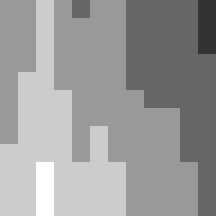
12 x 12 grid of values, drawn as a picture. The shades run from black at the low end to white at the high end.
The bottom left is the ninth with the highest average. The top right is the ninth with the lowest average. There is an overall slope up to the bottom left. Overall the values sit about 60% of the way up the scale.
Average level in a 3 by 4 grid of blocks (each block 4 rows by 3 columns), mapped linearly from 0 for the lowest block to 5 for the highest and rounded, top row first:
3 2 1 0 | 4 3 2 1 | 5 4 3 2
